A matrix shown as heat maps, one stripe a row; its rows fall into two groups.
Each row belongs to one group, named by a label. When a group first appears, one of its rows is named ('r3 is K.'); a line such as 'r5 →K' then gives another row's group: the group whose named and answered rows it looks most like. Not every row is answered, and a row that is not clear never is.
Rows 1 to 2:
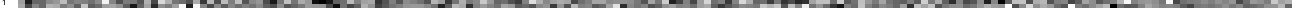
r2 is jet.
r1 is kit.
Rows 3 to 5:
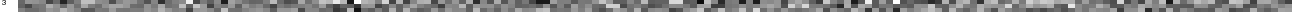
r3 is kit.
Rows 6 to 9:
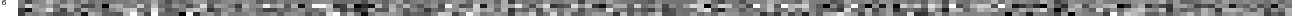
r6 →jet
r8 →jet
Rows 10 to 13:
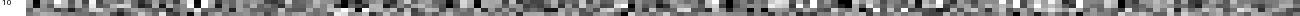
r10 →jet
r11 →jet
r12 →kit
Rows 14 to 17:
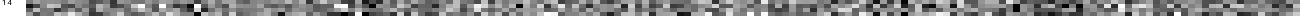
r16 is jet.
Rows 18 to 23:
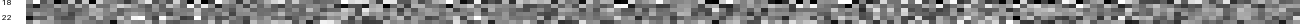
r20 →kit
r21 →kit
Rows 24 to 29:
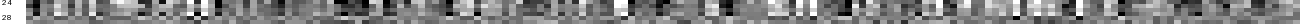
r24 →jet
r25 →jet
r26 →jet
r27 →jet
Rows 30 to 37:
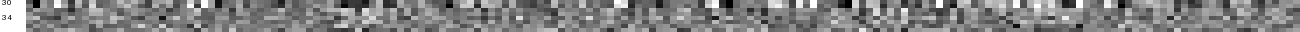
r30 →jet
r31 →jet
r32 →kit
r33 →kit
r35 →kit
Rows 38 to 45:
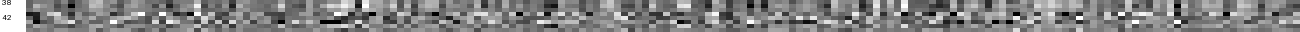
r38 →kit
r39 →kit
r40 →kit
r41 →jet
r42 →jet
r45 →jet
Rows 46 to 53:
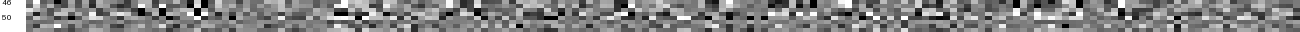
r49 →jet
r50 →kit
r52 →jet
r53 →kit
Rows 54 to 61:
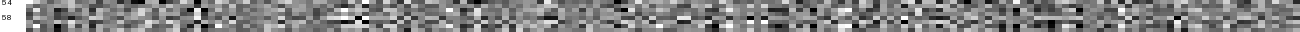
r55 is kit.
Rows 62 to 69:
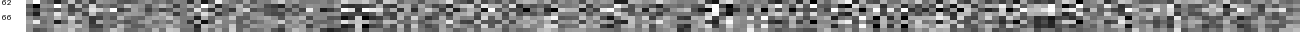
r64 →kit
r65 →jet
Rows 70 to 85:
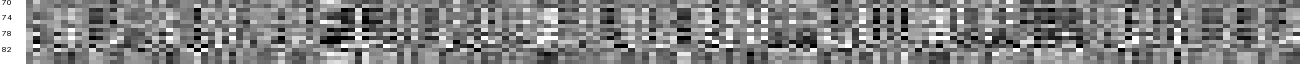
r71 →kit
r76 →jet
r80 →kit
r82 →jet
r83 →kit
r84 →kit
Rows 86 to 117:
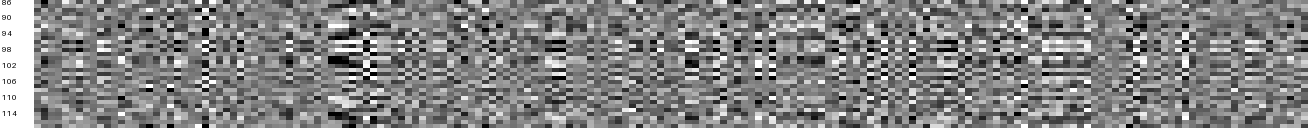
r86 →jet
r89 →kit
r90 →jet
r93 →jet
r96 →kit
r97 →jet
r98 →kit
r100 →kit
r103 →kit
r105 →kit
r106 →jet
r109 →kit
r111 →kit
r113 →jet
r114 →kit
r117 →jet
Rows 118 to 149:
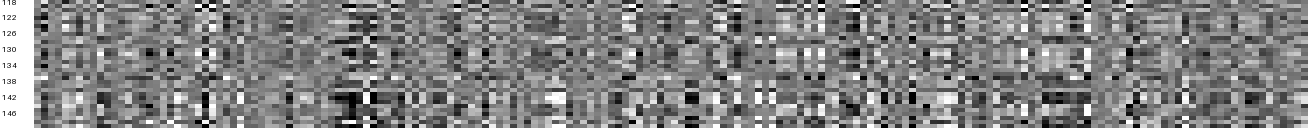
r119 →jet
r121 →jet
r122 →jet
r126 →kit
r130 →jet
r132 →jet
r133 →kit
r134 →jet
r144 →jet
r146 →jet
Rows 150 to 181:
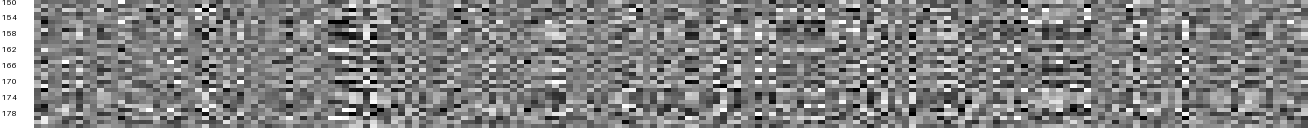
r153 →kit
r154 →jet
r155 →kit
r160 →kit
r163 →kit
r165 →jet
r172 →jet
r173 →kit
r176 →jet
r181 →kit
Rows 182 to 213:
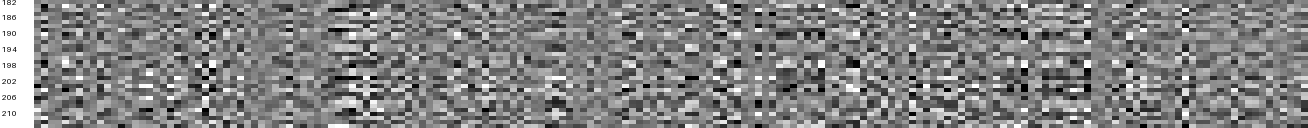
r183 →jet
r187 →jet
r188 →kit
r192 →jet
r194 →kit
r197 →jet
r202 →kit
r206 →jet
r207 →kit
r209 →jet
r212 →jet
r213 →kit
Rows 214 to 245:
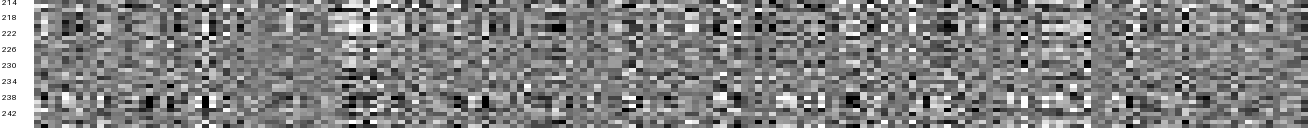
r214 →kit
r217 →kit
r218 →kit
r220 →kit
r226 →kit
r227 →jet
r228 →kit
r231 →jet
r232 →jet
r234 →kit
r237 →jet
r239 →jet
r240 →jet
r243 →jet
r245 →jet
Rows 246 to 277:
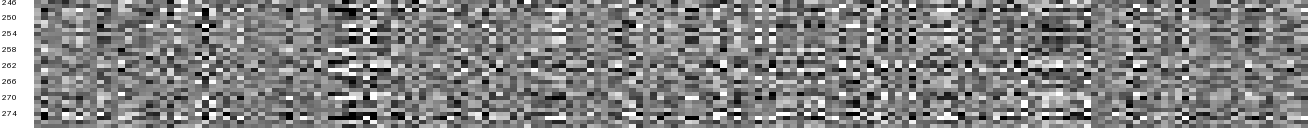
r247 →kit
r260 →jet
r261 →kit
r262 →kit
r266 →jet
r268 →jet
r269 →kit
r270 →kit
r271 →jet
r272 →jet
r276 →kit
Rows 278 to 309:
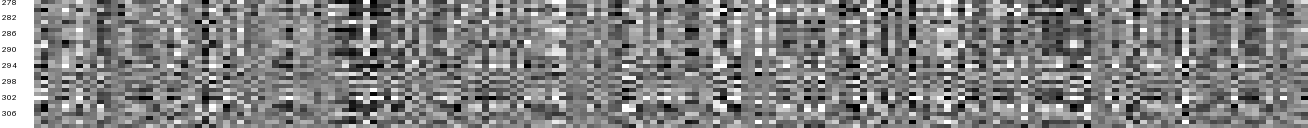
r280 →jet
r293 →jet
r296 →kit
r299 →jet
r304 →jet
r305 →jet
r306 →kit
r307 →jet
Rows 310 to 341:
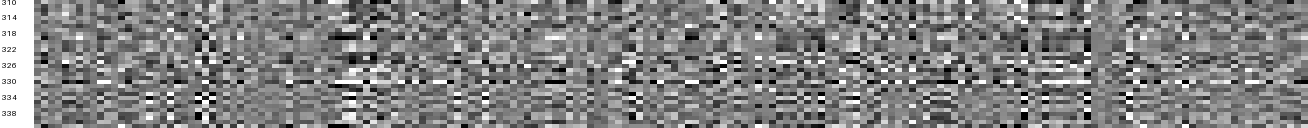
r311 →jet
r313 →jet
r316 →kit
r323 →jet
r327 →kit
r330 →kit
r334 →jet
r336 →kit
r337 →jet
